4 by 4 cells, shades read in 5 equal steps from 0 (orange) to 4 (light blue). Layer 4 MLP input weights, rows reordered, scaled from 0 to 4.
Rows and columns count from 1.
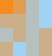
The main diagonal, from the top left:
0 2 3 2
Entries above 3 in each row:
1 1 0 1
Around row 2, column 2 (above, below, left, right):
1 2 2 3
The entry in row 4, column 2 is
4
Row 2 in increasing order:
2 2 3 4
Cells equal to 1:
1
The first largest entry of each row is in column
4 4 1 2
